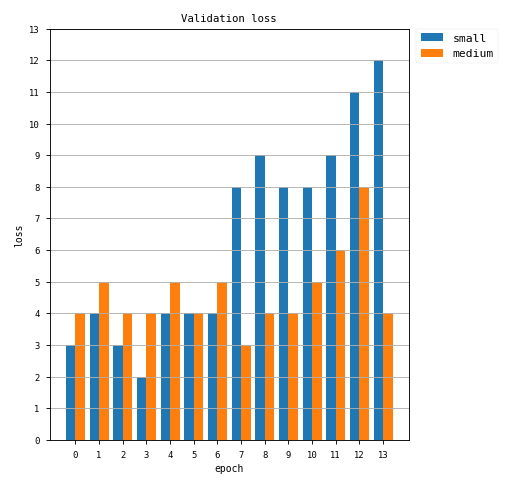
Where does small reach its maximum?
13
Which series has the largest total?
small
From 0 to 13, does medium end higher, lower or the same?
the same
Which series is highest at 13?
small
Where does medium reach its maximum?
12
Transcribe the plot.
Title: Validation loss
x-axis: epoch, ticks 0 1 2 3 4 5 6 7 8 9 10 11 12 13
y-axis: loss, ticks 0 1 2 3 4 5 6 7 8 9 10 11 12 13
Legend: small, medium
Values:
small: 3 4 3 2 4 4 4 8 9 8 8 9 11 12
medium: 4 5 4 4 5 4 5 3 4 4 5 6 8 4
